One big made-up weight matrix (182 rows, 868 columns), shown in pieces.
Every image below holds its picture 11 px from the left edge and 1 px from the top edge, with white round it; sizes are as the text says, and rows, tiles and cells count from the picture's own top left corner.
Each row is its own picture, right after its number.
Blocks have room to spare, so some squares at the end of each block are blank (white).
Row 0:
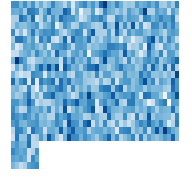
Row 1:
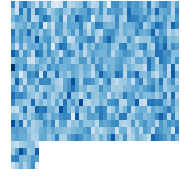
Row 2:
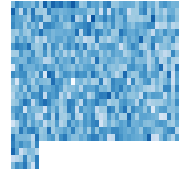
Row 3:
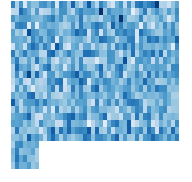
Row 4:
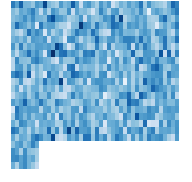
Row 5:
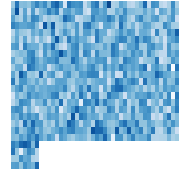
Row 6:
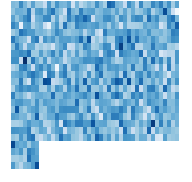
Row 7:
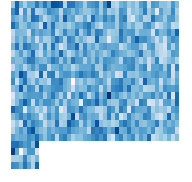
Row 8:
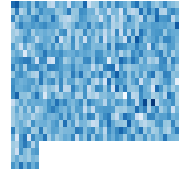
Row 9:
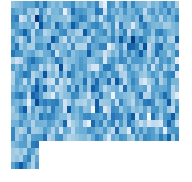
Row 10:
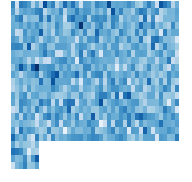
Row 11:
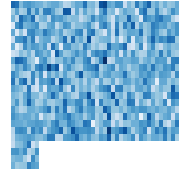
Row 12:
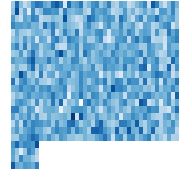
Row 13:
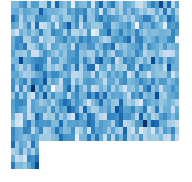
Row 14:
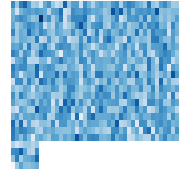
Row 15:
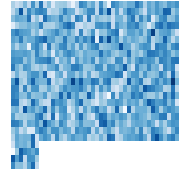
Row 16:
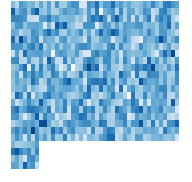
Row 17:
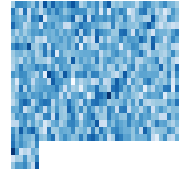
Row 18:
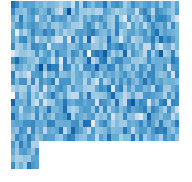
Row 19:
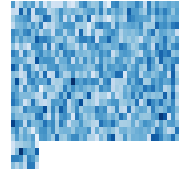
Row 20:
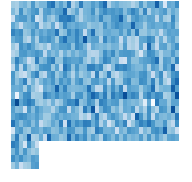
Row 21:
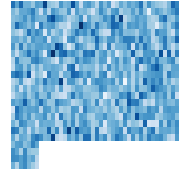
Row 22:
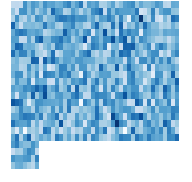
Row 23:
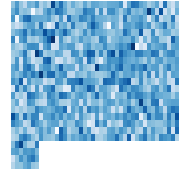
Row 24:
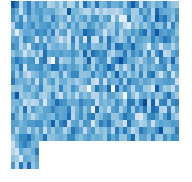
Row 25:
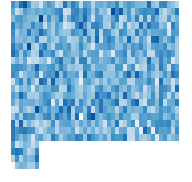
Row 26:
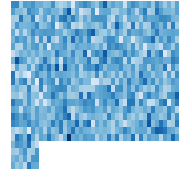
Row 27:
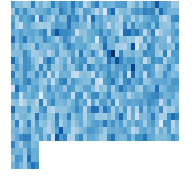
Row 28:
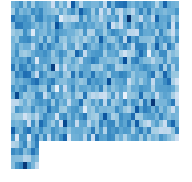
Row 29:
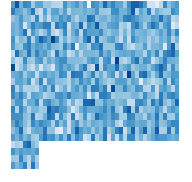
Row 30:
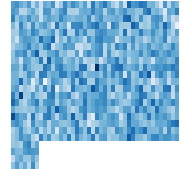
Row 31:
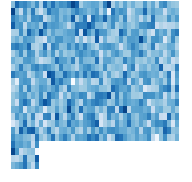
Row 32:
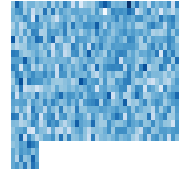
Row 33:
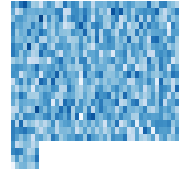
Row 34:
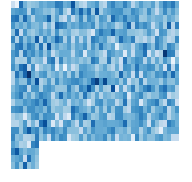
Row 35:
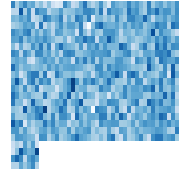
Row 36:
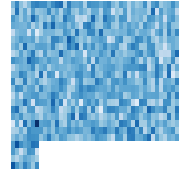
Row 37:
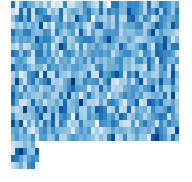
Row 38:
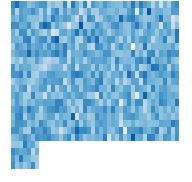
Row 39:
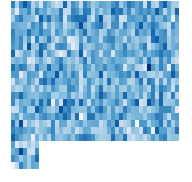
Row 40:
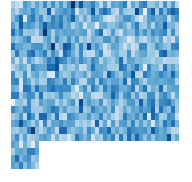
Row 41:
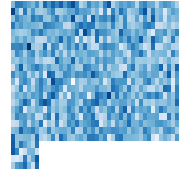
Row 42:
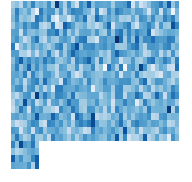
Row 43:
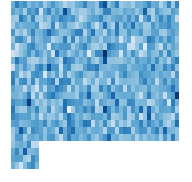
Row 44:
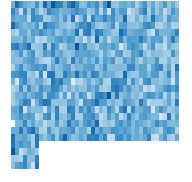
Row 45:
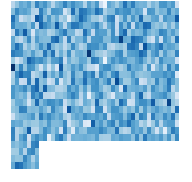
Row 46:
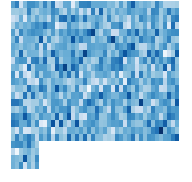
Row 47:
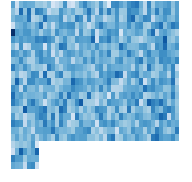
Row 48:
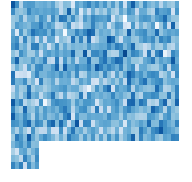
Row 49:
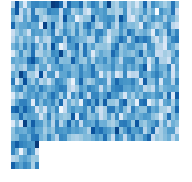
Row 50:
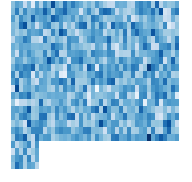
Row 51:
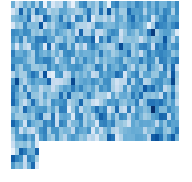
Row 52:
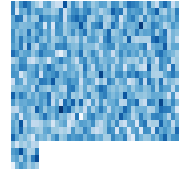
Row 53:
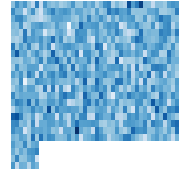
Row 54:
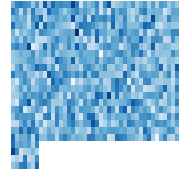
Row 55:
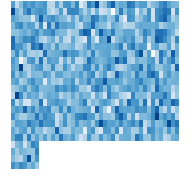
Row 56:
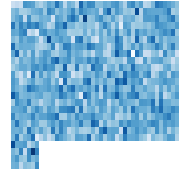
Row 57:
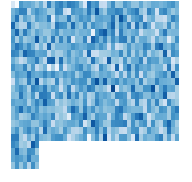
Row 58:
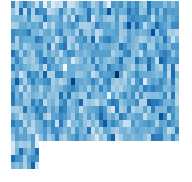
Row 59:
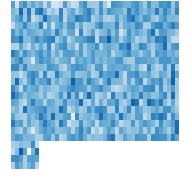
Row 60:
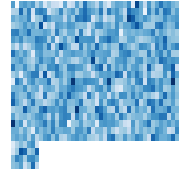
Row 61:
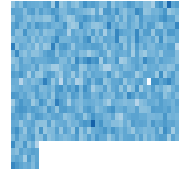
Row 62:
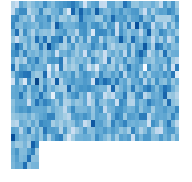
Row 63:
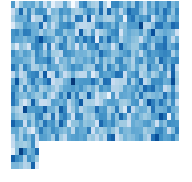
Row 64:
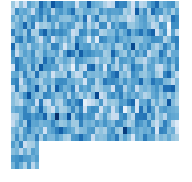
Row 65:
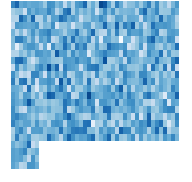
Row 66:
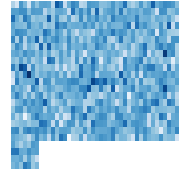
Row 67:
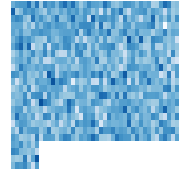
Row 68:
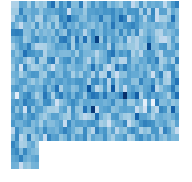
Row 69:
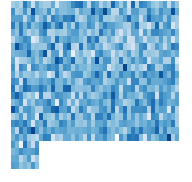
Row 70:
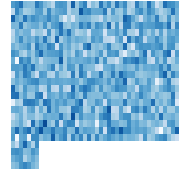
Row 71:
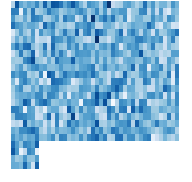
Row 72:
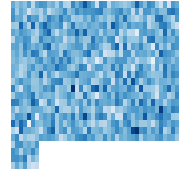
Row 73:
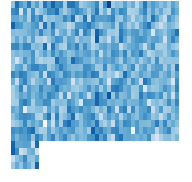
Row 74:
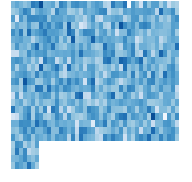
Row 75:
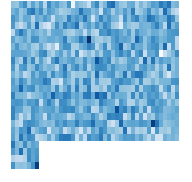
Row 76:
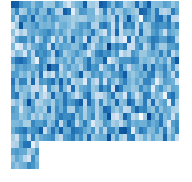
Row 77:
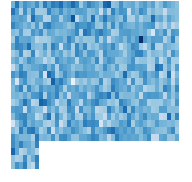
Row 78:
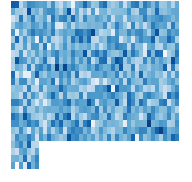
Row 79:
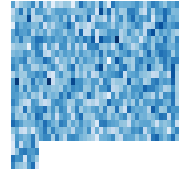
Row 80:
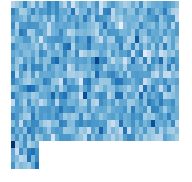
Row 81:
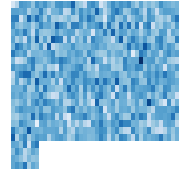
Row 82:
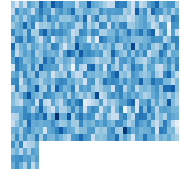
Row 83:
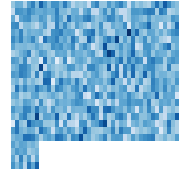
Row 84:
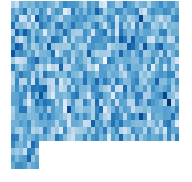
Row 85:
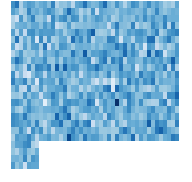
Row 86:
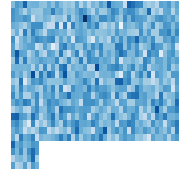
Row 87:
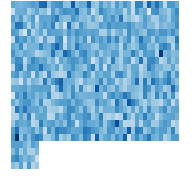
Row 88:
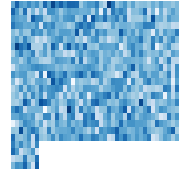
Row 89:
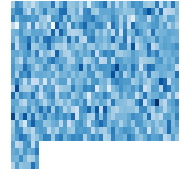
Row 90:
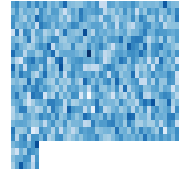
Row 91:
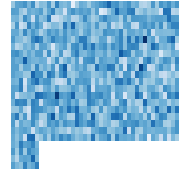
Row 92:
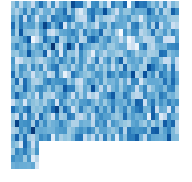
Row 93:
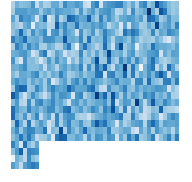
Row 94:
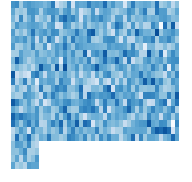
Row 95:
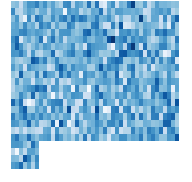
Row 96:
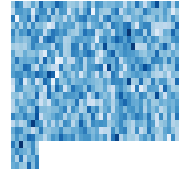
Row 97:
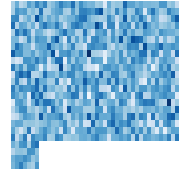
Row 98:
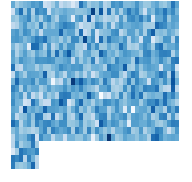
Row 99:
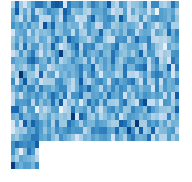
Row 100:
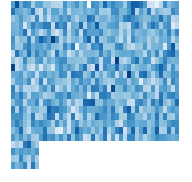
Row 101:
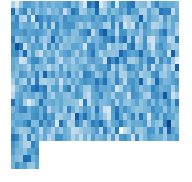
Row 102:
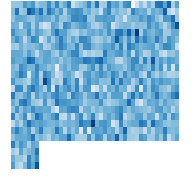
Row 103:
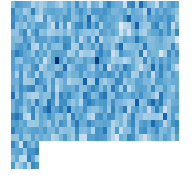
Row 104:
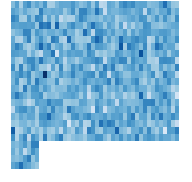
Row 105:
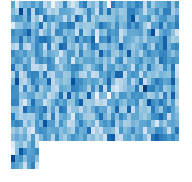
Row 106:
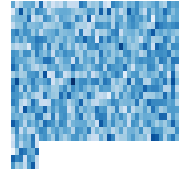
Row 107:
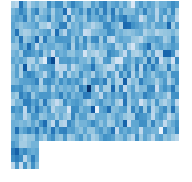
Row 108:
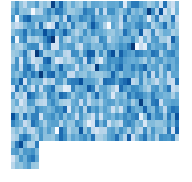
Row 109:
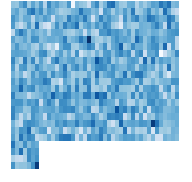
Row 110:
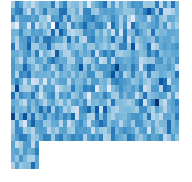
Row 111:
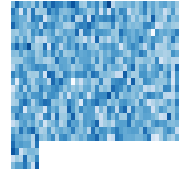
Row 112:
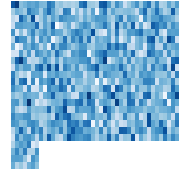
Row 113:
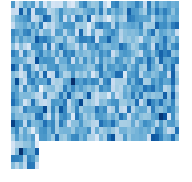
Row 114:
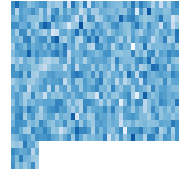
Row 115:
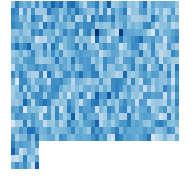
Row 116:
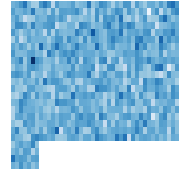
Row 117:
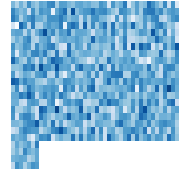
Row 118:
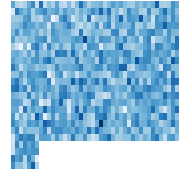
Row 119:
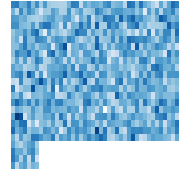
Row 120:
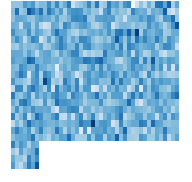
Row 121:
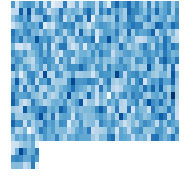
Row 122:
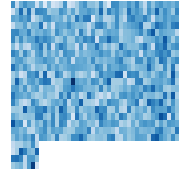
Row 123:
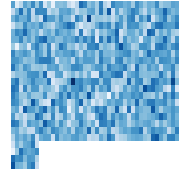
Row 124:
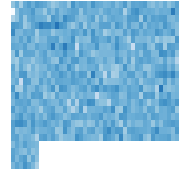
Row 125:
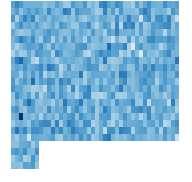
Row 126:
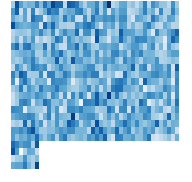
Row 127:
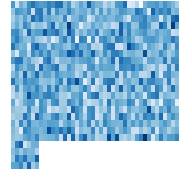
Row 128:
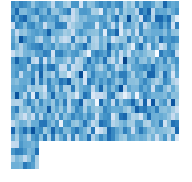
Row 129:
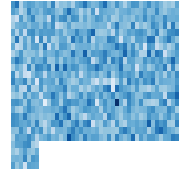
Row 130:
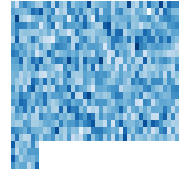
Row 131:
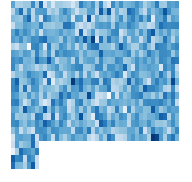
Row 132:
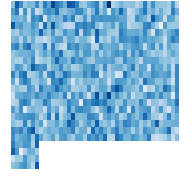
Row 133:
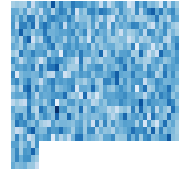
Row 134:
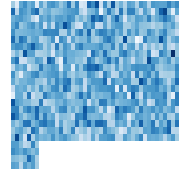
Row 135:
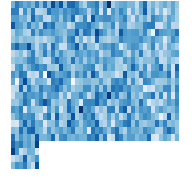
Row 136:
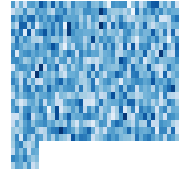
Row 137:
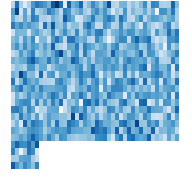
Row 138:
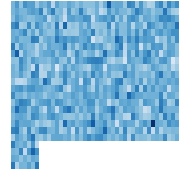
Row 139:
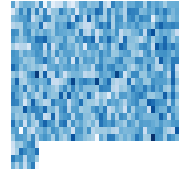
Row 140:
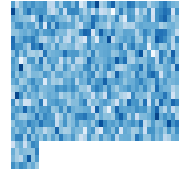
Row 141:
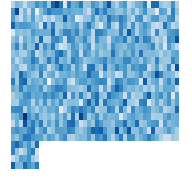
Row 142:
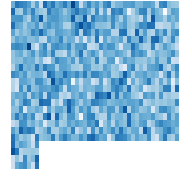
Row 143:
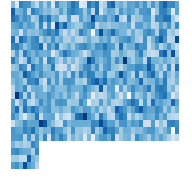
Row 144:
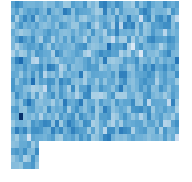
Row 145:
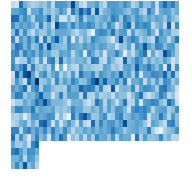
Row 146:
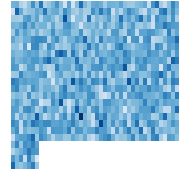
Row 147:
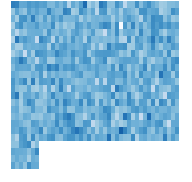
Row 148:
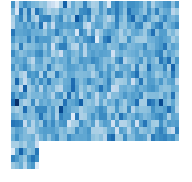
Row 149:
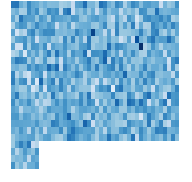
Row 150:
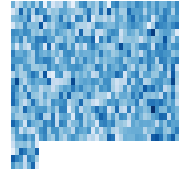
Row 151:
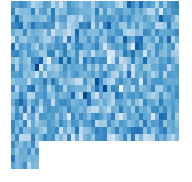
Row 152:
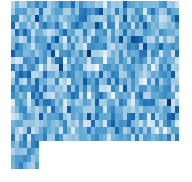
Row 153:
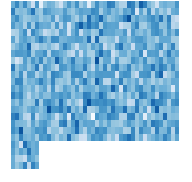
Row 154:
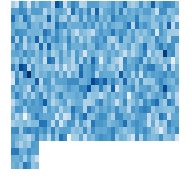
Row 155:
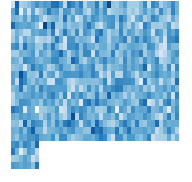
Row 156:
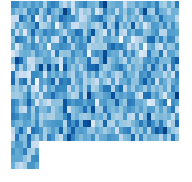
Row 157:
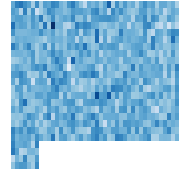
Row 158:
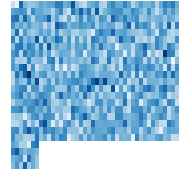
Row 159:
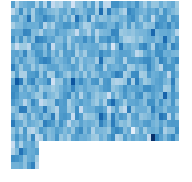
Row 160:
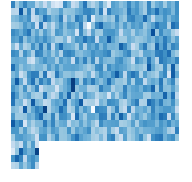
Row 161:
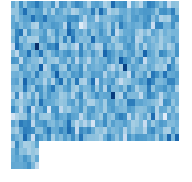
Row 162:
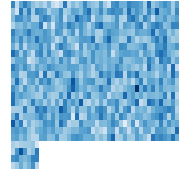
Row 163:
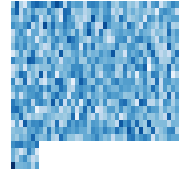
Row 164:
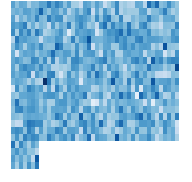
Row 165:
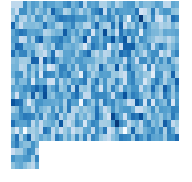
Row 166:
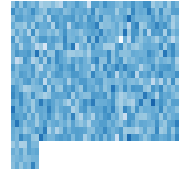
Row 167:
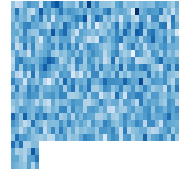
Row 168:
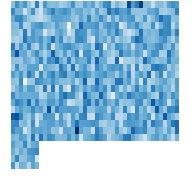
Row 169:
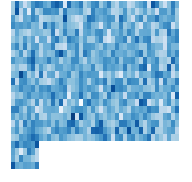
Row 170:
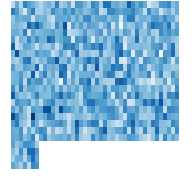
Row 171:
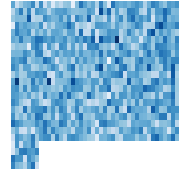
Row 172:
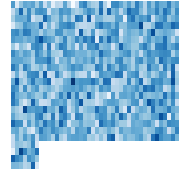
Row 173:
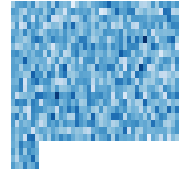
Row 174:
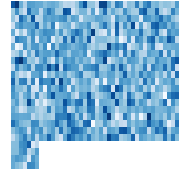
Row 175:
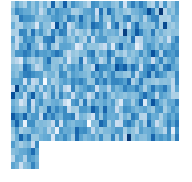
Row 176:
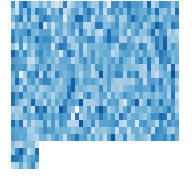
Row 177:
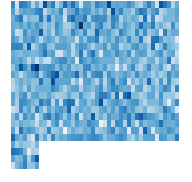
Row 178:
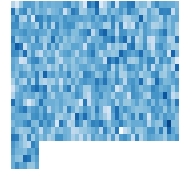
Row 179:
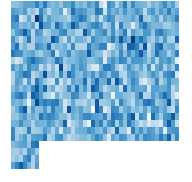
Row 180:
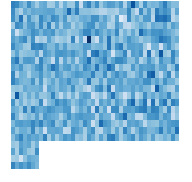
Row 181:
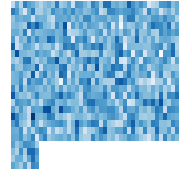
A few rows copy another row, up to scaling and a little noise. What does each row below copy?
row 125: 144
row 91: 173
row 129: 85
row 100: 29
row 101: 178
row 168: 53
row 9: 179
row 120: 102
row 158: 34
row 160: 35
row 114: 38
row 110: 89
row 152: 97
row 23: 108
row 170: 181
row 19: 113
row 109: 75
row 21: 4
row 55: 140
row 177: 10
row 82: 64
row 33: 25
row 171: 79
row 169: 12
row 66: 154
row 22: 165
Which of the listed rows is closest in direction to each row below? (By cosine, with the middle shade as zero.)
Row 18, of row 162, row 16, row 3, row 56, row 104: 16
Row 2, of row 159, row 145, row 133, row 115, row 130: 115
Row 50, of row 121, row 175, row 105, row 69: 175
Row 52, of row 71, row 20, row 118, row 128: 128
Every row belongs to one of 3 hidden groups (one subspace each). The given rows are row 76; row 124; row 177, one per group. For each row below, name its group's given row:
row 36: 177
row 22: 76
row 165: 76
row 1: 177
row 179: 76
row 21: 124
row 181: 124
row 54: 177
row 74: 124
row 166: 124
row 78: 76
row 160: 177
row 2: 177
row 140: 76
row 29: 124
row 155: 177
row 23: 124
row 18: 76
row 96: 124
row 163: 177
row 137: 177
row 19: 177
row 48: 76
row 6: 124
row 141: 177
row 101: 76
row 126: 177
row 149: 76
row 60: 177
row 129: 76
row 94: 76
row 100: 124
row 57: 76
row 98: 177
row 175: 124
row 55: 76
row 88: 177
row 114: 124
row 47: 177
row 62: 76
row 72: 124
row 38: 124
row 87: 124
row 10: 177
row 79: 177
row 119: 124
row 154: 76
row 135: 177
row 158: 76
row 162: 177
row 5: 177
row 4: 124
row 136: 124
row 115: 177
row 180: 76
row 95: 76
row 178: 76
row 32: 124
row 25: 177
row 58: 177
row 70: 76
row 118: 177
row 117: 124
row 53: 124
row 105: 177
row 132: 177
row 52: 177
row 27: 124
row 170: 124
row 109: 124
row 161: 124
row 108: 124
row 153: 124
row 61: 124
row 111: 177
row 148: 177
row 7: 177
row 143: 76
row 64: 124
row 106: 177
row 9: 76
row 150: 177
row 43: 76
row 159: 177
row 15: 177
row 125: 76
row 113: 177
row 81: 76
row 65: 76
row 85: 76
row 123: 177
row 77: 177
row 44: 177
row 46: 76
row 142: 177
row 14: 177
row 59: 177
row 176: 177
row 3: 124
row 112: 76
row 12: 177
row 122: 177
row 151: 124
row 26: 76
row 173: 124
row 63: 177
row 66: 76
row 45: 76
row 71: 177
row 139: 177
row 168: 124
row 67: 177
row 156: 76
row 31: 177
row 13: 124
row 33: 177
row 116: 124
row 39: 177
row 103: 124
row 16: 76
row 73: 177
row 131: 177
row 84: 76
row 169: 177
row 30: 124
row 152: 76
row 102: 124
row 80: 124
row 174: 76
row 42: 124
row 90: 76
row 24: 76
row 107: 76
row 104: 76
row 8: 76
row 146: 177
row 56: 124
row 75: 124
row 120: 124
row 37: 177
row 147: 76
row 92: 124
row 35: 177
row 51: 177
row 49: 177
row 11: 76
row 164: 124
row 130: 124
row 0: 76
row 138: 124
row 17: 177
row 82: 124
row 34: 76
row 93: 124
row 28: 76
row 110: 124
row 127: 124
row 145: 76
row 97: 76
